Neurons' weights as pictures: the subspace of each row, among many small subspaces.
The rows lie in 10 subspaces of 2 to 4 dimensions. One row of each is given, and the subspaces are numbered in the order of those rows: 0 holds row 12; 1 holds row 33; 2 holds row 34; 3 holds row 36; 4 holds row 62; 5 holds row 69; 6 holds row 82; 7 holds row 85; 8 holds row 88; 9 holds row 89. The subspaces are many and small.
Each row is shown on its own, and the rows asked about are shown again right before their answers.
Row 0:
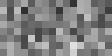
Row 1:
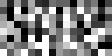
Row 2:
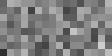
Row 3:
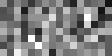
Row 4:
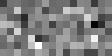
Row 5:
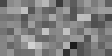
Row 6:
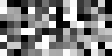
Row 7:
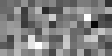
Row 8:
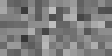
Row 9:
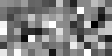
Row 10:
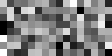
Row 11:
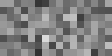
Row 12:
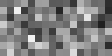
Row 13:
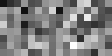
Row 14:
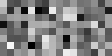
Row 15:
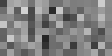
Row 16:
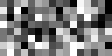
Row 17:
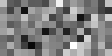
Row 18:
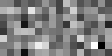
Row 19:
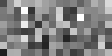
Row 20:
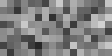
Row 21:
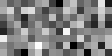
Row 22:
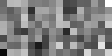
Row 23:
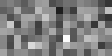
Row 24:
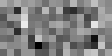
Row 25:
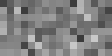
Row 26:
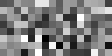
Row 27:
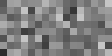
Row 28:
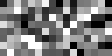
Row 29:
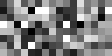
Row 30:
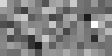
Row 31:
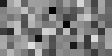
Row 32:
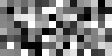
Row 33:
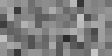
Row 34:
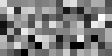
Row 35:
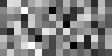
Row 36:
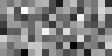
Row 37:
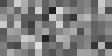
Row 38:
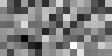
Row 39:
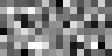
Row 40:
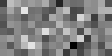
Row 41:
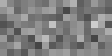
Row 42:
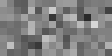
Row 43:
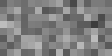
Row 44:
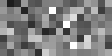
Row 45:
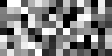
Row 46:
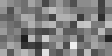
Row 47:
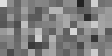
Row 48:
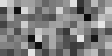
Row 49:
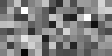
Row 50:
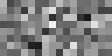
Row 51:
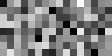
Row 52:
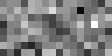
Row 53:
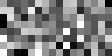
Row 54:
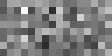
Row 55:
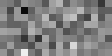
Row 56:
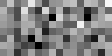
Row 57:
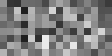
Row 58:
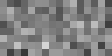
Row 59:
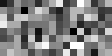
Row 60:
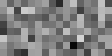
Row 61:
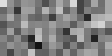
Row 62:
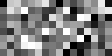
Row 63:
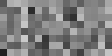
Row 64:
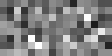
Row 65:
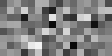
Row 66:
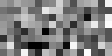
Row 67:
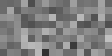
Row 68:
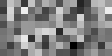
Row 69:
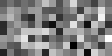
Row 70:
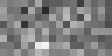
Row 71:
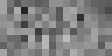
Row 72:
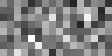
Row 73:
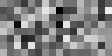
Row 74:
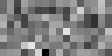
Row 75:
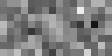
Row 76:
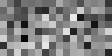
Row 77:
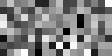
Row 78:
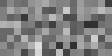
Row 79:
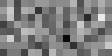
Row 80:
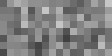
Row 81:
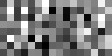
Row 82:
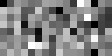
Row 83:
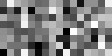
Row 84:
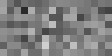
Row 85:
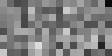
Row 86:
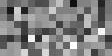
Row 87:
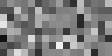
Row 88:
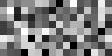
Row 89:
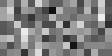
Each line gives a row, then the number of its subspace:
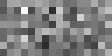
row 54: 3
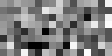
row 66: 8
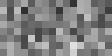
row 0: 0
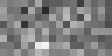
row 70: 9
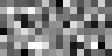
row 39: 2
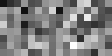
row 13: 6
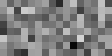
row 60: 3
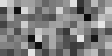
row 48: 4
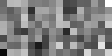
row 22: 7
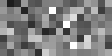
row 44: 6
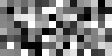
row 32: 8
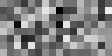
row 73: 9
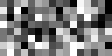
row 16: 0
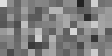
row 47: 6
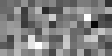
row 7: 8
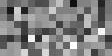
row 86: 8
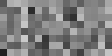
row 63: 1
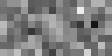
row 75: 5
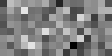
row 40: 4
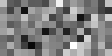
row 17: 4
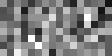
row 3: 5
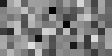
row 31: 6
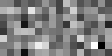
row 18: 2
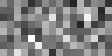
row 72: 5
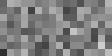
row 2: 1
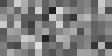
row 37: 9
